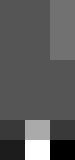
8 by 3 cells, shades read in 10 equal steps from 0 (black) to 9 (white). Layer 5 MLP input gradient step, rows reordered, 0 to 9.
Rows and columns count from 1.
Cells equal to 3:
15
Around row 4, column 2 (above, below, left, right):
3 3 3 3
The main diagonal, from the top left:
3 3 4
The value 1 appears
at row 8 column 1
